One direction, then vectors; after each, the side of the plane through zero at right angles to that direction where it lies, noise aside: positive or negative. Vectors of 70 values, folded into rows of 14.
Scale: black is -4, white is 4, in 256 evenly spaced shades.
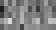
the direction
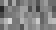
positive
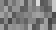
negative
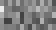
negative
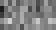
positive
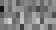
positive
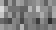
negative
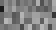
positive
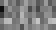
positive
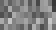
positive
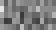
negative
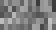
positive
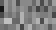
positive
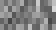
negative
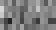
negative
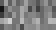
positive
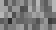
negative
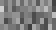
negative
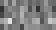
positive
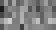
positive
